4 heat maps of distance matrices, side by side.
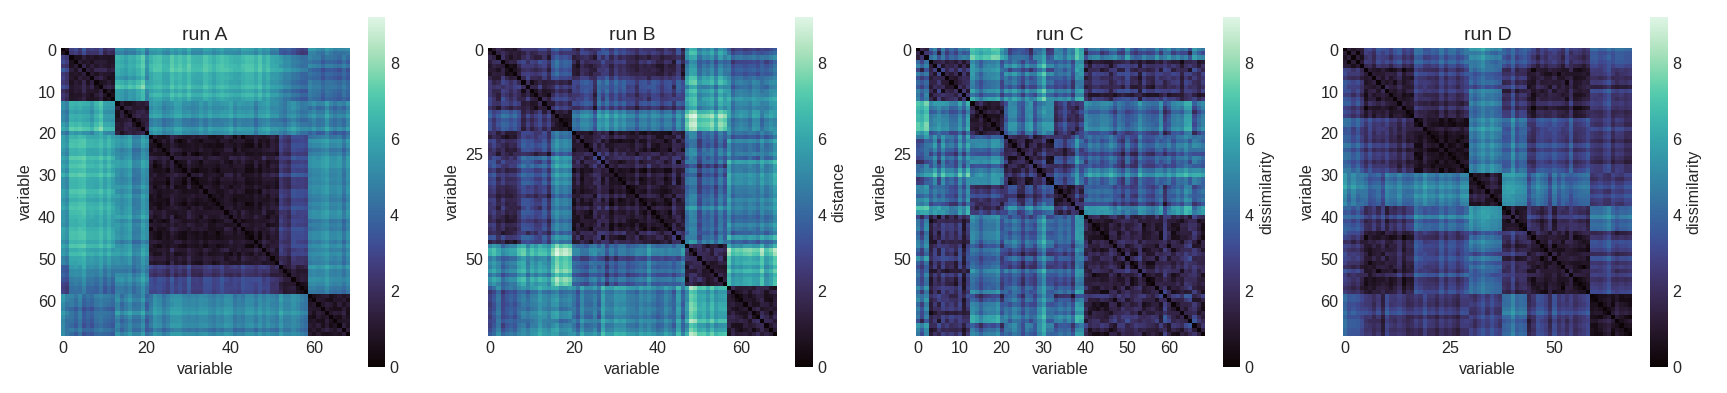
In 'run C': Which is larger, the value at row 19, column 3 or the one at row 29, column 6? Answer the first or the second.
the second
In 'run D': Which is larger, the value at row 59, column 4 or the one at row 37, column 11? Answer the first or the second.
the second
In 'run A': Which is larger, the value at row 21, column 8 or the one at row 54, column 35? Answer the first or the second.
the first
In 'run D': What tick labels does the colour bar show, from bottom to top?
0, 2, 4, 6, 8
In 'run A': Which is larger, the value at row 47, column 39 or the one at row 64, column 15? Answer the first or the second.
the second
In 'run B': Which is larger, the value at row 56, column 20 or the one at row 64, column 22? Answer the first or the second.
the second
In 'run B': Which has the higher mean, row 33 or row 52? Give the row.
52
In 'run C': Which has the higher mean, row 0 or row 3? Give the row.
0
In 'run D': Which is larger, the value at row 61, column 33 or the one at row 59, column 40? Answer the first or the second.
the second
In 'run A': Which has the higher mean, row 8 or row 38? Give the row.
8
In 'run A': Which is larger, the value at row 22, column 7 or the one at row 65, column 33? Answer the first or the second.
the first
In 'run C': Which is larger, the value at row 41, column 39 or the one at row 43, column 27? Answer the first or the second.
the first
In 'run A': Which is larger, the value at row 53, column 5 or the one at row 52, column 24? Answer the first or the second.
the first
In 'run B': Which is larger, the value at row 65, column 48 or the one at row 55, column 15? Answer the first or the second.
the first
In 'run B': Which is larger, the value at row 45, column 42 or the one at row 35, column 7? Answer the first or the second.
the second
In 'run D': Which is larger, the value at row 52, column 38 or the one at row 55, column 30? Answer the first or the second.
the second
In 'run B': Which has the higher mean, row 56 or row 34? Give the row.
56
